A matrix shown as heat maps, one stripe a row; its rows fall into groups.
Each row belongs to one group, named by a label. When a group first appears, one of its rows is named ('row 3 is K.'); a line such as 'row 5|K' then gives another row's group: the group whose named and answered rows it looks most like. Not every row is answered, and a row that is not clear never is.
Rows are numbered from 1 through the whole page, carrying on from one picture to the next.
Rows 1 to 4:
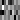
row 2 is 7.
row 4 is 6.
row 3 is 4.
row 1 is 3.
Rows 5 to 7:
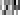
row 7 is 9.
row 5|6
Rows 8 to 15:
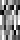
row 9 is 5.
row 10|4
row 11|9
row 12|9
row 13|5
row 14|6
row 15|7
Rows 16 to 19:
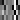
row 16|4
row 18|6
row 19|4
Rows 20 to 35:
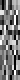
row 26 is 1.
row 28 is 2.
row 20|3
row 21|3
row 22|6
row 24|4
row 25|2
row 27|6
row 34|5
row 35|3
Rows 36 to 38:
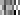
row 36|6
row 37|9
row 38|6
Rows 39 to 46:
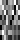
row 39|2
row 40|6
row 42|5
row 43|3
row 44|1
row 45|7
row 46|1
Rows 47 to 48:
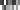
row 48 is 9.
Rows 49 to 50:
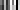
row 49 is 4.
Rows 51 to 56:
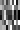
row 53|1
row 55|9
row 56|7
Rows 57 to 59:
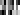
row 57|5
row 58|9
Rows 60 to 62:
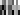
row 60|9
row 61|3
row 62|5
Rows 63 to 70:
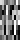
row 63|6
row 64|5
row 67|9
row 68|5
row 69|5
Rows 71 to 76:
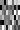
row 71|9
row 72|1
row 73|9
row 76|7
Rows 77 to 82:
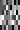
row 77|1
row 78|3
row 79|4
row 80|6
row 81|2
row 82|5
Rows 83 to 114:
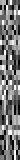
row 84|5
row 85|9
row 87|7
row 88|5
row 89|1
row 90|3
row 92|3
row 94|7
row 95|1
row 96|7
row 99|7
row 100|9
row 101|2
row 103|1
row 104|1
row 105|1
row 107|3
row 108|7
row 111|5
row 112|5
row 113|4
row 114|5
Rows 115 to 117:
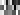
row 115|7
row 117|6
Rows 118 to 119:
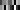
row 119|5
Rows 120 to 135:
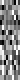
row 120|6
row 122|2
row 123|4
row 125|7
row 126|3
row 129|9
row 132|5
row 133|6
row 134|7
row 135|2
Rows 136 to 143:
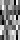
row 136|6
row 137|7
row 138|1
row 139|4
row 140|3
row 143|4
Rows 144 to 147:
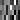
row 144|4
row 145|7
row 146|1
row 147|5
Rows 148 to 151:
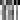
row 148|1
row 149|9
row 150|9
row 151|9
